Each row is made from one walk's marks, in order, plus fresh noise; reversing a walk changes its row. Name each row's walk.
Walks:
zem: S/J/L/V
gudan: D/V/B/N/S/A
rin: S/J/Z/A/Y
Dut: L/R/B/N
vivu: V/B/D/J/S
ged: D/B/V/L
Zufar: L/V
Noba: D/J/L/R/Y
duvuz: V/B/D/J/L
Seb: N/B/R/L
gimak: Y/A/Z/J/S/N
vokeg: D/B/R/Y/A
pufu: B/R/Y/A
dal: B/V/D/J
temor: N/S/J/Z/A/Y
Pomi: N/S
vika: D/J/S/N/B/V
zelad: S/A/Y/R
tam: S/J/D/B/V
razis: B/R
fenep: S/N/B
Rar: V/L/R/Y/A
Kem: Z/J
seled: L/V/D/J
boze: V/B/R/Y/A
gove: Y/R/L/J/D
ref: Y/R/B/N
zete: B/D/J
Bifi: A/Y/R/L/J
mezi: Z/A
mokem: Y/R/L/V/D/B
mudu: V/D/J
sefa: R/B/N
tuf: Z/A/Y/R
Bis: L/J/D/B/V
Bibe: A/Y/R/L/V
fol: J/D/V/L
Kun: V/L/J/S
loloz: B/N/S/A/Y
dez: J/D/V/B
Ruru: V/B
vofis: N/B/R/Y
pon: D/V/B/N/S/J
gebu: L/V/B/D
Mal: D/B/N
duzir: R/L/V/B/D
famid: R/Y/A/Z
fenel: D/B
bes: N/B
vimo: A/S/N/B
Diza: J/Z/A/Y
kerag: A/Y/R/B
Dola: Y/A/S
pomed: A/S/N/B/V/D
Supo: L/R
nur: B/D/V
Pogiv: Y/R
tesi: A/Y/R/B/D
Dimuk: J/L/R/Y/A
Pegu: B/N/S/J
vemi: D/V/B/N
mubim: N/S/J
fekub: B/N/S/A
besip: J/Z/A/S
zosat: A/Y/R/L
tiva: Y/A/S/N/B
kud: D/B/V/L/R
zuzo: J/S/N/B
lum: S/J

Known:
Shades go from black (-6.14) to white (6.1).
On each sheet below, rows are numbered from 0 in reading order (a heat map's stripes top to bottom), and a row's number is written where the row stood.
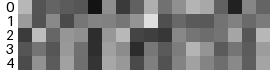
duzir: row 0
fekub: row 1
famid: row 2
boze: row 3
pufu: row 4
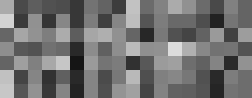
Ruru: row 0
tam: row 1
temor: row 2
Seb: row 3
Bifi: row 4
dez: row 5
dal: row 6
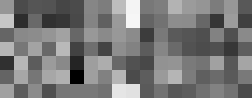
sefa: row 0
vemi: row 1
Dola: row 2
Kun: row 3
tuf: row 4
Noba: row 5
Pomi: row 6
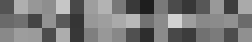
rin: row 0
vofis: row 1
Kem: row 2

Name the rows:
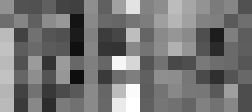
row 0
Dut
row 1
Supo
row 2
gebu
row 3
ged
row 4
Pegu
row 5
duvuz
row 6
Mal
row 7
zuzo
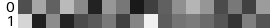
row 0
Rar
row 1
vika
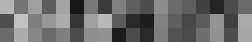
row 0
seled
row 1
Diza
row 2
mezi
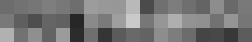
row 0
loloz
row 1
razis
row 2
zem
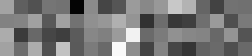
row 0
kud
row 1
gimak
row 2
bes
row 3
lum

